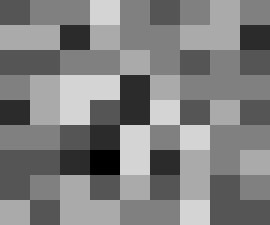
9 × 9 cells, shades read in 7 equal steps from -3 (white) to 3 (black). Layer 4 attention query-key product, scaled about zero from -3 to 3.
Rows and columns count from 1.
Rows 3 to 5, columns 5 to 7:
-1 0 1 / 2 -1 0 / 2 -2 1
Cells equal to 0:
25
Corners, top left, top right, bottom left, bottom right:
1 0 -1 1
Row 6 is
0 0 1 2 -2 0 -2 0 0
